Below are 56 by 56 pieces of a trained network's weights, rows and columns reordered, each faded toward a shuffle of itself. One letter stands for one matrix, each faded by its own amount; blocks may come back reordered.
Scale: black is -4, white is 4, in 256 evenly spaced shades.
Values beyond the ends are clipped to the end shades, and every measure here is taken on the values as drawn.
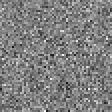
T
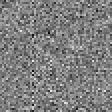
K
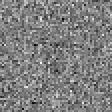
T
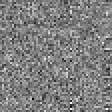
K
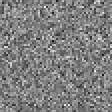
T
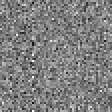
K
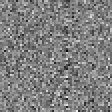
K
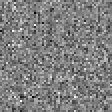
T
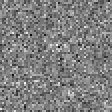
T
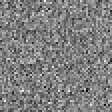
T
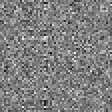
K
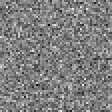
T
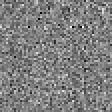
T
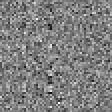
K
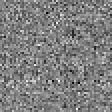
T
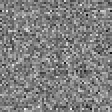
T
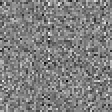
K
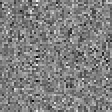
K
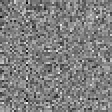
K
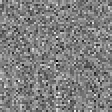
K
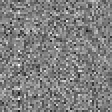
K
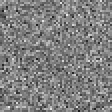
T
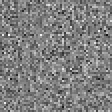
T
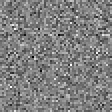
T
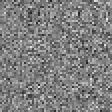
K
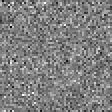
T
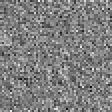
T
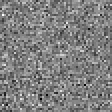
T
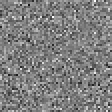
T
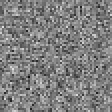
K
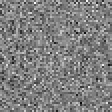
T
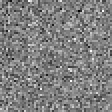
T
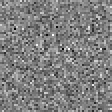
T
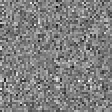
T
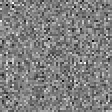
T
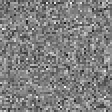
T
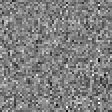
K
